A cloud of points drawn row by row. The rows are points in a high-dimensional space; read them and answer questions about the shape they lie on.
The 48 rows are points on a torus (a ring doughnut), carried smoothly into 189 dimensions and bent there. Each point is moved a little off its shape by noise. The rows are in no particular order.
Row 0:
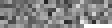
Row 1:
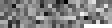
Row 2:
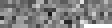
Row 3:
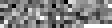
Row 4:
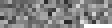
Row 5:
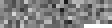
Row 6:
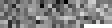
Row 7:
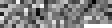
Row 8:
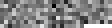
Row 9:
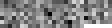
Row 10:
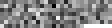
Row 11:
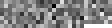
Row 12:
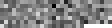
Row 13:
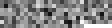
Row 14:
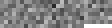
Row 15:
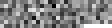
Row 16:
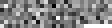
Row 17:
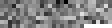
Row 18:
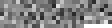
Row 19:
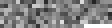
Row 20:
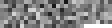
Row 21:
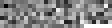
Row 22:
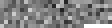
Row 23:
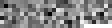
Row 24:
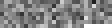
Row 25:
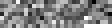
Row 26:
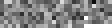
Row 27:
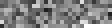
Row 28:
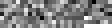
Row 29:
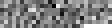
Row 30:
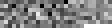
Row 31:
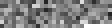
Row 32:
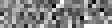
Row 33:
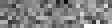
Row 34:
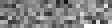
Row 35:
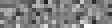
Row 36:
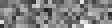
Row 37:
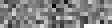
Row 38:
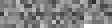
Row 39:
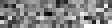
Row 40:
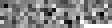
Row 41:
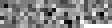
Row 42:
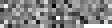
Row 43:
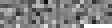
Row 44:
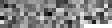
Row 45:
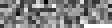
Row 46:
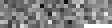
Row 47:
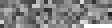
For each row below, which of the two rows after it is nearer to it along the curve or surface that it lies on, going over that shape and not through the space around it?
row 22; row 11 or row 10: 11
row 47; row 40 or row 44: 40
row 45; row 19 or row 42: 19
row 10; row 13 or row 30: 30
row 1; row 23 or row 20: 23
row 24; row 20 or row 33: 20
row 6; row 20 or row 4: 4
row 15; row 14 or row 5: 5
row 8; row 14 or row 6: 6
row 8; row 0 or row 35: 0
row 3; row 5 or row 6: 6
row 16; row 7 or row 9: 9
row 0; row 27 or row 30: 27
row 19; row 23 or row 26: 26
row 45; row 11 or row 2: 2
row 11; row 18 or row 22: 22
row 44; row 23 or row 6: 23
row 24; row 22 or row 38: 38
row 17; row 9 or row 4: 4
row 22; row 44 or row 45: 44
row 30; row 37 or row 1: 1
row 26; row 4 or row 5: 5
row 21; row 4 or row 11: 4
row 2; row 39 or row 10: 39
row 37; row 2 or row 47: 2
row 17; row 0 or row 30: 0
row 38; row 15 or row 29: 29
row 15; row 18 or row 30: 30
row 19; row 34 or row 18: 18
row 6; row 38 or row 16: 16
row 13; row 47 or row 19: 47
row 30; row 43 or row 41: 41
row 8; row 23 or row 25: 23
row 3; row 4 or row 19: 4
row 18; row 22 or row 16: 22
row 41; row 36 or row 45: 36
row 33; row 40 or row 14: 40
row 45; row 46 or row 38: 38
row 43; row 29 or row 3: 29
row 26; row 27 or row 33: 27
